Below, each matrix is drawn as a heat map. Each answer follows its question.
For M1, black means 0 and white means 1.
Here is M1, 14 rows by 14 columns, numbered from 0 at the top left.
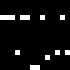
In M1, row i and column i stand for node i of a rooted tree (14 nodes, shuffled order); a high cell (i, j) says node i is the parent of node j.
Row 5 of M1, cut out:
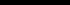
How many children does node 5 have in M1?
0
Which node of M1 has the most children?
3
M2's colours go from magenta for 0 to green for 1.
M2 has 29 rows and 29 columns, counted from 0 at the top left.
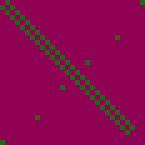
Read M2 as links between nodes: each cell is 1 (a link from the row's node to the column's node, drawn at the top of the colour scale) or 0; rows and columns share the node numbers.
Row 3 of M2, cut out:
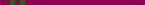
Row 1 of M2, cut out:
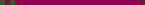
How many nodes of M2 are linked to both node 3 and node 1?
1
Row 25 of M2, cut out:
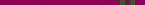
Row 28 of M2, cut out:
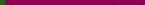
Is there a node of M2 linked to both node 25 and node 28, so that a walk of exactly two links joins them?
no
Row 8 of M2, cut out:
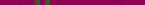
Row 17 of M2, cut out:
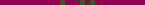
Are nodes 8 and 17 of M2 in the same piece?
yes
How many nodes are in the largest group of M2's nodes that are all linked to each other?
2
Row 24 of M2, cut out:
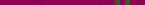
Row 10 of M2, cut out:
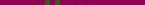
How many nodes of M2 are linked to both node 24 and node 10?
0
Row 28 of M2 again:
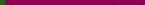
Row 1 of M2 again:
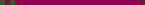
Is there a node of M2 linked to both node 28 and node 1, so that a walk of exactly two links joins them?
yes
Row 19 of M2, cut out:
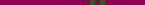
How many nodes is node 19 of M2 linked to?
2
